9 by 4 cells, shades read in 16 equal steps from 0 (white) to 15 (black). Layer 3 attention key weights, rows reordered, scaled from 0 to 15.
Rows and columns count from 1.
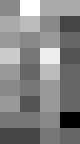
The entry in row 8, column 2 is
8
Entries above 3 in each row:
3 4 4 2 4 4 4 4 4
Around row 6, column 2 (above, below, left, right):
9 10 7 6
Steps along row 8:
same down up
